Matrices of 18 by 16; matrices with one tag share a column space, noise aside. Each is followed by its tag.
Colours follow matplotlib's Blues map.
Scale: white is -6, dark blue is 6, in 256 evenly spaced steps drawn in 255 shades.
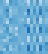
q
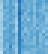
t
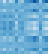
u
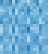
q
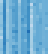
t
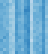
t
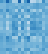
u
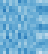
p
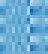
q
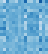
u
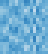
q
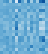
u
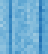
t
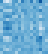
u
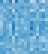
u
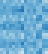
p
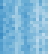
t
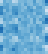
q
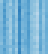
t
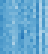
t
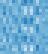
q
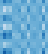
p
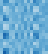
p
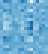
u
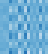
p
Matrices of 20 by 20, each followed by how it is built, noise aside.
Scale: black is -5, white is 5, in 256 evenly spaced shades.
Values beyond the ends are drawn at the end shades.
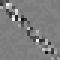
banded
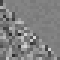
lower triangular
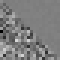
lower triangular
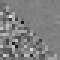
lower triangular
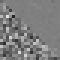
lower triangular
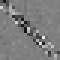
banded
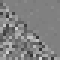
lower triangular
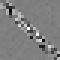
banded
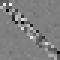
banded
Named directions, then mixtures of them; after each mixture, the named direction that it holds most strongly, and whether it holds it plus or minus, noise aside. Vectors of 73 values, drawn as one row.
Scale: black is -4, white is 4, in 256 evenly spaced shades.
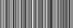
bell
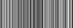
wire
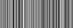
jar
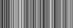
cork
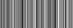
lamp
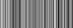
lamp, minus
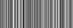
jar, minus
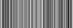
wire, minus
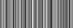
bell, plus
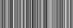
bell, minus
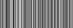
bell, plus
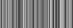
jar, plus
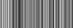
jar, plus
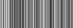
cork, minus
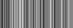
cork, plus
